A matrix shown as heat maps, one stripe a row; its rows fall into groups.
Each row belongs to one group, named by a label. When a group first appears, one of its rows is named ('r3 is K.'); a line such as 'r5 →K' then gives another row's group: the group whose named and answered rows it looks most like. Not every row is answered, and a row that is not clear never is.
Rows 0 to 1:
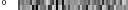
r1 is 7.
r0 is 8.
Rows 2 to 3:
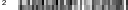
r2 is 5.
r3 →5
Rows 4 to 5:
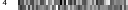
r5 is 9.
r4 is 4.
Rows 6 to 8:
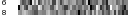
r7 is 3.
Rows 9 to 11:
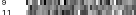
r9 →7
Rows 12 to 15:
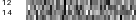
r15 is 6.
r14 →5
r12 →7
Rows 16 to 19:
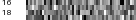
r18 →5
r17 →4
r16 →8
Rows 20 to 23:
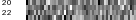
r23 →8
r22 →9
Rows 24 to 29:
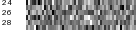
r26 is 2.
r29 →6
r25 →8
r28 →5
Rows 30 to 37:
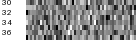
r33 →7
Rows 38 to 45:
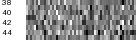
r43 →6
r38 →9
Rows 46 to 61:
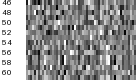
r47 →8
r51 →4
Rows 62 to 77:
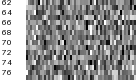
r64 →6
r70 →7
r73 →8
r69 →6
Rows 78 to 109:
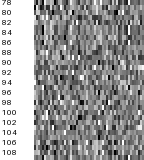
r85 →8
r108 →7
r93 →2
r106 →7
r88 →2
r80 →7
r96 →7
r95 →6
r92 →9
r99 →7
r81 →2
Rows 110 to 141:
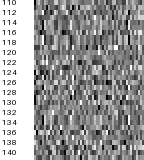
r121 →9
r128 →9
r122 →2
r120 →5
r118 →6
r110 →3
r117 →6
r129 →3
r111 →8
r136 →2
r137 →9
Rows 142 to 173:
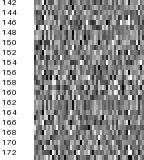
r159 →3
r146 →3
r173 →8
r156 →6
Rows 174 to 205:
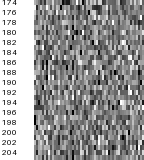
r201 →3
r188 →7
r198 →3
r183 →6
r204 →2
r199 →2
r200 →6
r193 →9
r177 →5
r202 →5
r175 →2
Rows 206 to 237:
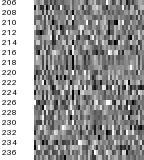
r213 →8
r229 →6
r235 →3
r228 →9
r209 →9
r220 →9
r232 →3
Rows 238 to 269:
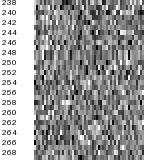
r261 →2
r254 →8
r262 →4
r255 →9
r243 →9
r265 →2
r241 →2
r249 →6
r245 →2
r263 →5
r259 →6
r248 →6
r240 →3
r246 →8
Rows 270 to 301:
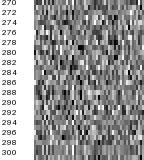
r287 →9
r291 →3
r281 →7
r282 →2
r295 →8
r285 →8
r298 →3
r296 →5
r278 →7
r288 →5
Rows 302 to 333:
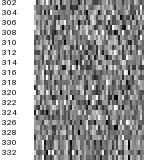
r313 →3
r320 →2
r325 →5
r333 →6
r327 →7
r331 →6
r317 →2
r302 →2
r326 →3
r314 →4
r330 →6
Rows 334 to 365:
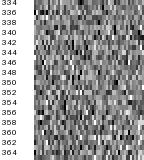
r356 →3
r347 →9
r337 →2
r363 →3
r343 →5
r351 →4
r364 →8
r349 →8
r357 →4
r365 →4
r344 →4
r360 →6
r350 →7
